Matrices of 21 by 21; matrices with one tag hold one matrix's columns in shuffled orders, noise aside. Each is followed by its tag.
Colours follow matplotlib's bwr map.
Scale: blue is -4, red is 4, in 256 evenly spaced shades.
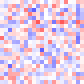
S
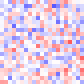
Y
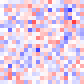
S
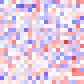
Y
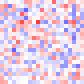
S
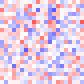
S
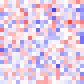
S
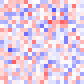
S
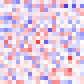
Y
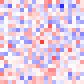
Y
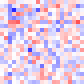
S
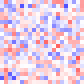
Y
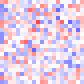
S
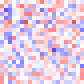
S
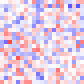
Y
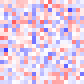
S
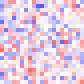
Y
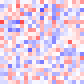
S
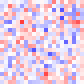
S
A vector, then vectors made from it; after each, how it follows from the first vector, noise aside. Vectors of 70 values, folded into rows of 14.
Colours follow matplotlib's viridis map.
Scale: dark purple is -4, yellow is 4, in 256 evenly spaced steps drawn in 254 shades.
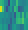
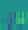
partly zeroed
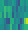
reversed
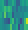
reversed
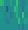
partly zeroed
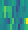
reversed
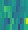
reversed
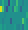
partly zeroed
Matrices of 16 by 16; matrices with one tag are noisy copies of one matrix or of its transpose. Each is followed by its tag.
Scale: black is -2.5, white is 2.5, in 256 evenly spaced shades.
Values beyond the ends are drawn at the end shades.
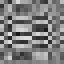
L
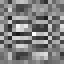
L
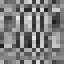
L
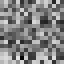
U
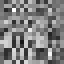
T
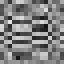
L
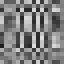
L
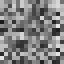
U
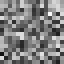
U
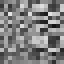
T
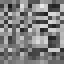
T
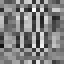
L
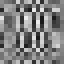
L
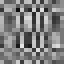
L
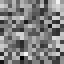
U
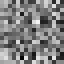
U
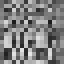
T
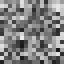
U
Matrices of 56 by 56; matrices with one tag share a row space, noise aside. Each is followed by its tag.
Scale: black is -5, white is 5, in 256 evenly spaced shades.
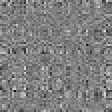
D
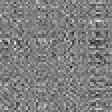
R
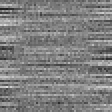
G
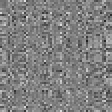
D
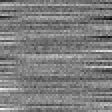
G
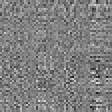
R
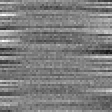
G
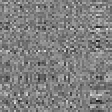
R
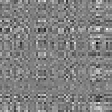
R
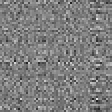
R
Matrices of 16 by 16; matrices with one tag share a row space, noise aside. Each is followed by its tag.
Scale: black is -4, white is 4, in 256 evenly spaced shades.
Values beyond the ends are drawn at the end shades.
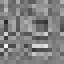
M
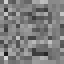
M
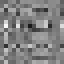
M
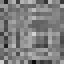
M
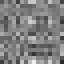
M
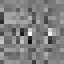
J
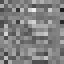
M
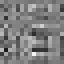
M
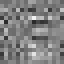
M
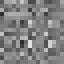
J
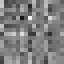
J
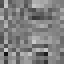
M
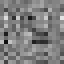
M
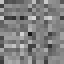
J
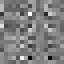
J
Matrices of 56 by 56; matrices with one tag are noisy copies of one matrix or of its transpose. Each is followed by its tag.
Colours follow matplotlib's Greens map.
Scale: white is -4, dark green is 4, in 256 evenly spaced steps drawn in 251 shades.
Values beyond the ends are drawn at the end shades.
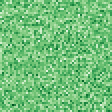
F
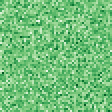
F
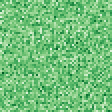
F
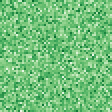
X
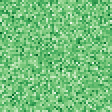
X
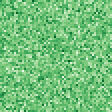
X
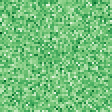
X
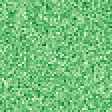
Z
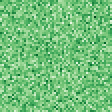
X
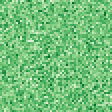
F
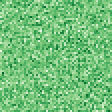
F
